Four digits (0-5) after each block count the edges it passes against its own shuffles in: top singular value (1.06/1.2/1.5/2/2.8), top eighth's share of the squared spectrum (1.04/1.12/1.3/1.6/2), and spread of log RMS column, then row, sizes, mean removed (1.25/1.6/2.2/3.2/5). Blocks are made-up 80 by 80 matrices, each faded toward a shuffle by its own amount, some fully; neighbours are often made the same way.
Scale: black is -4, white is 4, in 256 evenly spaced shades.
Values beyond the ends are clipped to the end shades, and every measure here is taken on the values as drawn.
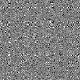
4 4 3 2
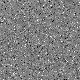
0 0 0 0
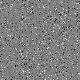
2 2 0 0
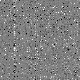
4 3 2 1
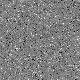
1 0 0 0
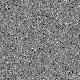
0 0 0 0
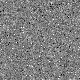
0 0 0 0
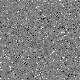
3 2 0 1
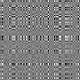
5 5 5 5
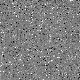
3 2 0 1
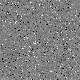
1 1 0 0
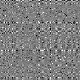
5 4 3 3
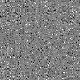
4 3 1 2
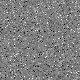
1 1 0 0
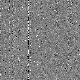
3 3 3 0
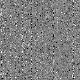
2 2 3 0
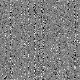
2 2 3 0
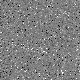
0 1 0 0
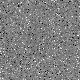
0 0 0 0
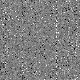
2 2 2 0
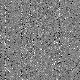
2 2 2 0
